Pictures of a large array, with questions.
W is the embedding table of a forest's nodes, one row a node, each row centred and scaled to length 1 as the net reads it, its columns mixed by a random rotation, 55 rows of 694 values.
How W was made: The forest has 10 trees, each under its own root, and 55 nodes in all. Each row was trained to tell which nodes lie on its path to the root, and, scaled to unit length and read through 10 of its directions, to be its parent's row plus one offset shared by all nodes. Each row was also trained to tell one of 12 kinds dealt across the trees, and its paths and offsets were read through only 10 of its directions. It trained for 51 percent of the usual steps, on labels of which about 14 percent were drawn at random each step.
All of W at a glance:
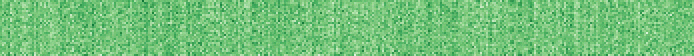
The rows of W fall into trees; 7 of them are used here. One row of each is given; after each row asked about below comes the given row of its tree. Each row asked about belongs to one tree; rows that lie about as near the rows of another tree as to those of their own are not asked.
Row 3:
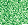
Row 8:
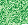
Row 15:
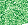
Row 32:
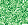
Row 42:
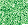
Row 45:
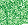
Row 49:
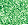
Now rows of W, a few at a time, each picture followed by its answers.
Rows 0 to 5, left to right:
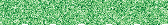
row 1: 15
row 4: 45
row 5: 3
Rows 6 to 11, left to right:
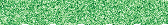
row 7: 3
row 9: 45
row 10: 32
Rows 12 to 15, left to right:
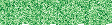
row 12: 3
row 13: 45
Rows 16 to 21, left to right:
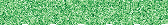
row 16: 15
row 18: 45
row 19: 3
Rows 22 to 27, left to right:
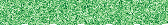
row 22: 8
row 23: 8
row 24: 45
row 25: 49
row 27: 32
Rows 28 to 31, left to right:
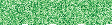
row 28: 15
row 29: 45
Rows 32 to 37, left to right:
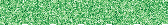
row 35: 3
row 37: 3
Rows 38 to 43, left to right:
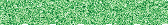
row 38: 3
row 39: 8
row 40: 8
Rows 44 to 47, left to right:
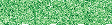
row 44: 3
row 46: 45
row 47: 8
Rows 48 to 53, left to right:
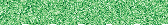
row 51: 15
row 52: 45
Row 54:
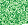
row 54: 32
